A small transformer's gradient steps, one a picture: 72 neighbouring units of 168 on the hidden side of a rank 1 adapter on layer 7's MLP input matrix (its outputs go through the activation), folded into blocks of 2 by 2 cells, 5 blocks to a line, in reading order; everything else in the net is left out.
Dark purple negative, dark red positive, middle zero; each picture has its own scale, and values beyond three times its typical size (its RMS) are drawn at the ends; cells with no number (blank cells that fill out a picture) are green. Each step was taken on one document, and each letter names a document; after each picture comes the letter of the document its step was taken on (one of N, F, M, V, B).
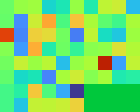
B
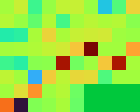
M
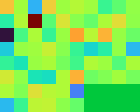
M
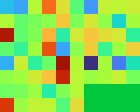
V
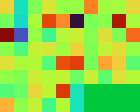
B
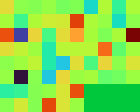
B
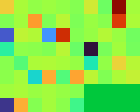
M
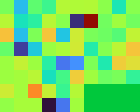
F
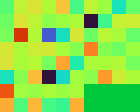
F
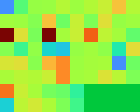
V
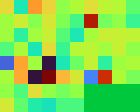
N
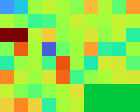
V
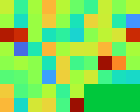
F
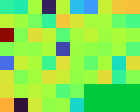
V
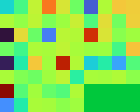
V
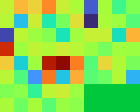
N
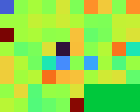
V
